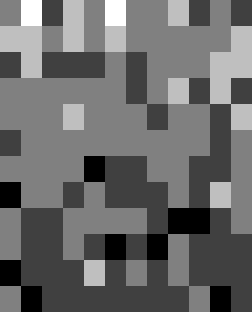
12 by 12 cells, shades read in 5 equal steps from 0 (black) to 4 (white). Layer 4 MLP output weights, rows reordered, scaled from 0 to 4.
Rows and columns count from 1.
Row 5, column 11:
1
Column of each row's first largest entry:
2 1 2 9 4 2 1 11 1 1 5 1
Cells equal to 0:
9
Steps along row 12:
down up same same same same same same up down up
